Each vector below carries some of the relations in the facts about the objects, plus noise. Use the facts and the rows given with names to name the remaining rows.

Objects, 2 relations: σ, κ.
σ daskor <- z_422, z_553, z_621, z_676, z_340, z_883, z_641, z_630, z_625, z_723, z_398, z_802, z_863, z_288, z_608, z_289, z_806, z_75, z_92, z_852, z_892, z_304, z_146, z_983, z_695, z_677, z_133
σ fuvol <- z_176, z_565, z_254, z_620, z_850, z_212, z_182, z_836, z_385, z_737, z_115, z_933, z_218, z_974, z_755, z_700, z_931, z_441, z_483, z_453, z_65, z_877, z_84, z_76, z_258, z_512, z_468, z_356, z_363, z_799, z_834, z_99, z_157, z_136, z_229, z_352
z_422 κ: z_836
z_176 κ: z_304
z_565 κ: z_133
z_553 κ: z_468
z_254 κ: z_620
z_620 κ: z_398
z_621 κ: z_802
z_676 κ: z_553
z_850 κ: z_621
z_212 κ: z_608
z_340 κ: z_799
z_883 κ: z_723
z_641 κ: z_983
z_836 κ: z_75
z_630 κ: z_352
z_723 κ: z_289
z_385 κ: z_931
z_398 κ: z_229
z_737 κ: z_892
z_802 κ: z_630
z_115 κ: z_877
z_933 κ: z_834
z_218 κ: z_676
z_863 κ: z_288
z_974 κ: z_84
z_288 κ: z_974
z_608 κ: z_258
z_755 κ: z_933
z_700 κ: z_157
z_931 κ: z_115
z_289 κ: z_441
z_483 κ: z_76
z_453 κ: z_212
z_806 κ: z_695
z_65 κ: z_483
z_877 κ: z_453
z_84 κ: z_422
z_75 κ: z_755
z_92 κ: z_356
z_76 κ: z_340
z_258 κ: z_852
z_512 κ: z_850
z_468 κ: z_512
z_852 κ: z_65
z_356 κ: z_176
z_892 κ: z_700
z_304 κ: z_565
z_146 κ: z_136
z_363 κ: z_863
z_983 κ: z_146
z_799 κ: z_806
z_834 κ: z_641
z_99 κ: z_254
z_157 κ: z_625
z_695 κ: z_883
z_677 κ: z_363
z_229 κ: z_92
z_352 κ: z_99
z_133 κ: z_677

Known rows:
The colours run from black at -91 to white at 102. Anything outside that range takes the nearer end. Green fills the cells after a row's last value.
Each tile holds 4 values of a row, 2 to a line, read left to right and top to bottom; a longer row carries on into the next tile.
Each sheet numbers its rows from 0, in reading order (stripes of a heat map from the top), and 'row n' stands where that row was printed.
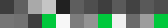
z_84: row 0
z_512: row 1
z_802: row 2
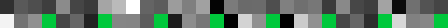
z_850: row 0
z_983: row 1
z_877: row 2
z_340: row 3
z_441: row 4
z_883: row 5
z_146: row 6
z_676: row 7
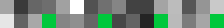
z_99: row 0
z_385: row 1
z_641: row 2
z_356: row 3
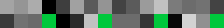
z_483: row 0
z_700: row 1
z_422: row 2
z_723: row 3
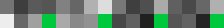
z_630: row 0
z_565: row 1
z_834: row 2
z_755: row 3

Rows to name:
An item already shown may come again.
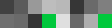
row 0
z_422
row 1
z_254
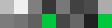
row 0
z_212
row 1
z_834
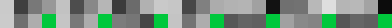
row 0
z_398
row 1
z_92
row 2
z_974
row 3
z_229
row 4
z_852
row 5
z_133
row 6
z_852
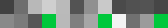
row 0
z_288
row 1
z_356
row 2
z_621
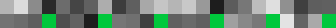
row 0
z_608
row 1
z_933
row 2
z_84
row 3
z_258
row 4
z_677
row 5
z_352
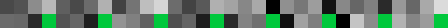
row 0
z_836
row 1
z_755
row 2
z_863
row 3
z_933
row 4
z_76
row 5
z_799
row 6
z_695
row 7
z_304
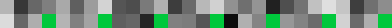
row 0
z_254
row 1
z_176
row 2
z_75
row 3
z_288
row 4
z_806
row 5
z_363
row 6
z_620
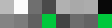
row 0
z_453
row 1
z_65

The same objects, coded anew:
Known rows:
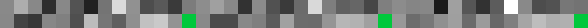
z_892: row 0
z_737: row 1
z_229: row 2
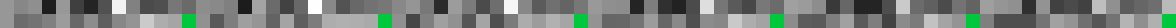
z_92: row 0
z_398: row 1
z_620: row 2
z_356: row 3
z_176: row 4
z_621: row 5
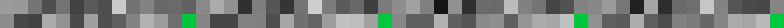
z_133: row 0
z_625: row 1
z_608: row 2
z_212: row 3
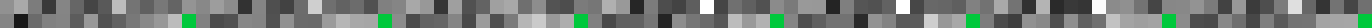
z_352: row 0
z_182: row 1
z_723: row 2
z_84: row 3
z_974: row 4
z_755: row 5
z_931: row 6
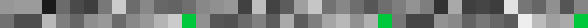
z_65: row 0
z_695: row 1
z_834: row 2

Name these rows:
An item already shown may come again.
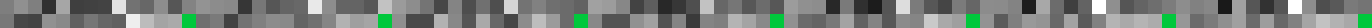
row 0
z_834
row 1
z_512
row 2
z_677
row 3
z_304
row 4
z_356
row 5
z_398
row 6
z_229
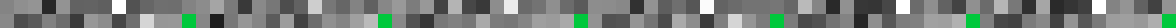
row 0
z_288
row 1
z_99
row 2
z_799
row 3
z_863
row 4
z_836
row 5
z_75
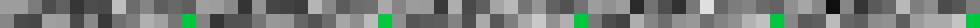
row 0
z_565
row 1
z_802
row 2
z_883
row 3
z_483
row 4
z_258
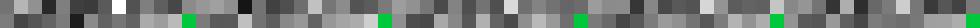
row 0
z_422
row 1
z_852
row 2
z_677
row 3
z_850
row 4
z_453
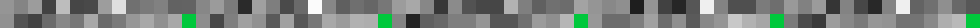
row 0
z_806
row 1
z_620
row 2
z_630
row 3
z_92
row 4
z_76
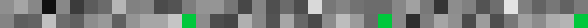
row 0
z_258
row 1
z_677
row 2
z_254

